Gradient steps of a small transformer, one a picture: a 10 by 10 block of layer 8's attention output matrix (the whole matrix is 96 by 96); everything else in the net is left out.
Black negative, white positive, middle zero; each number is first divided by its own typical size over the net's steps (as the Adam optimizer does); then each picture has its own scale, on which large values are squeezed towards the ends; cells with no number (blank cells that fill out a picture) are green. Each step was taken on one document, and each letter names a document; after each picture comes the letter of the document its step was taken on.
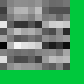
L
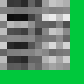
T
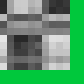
T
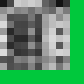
T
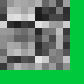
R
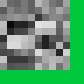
R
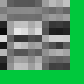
L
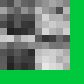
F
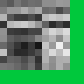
T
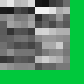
F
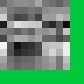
L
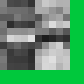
F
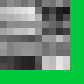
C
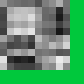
C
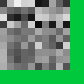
R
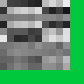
L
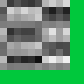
T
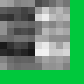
F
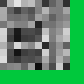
R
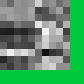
R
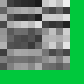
L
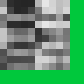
F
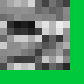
R
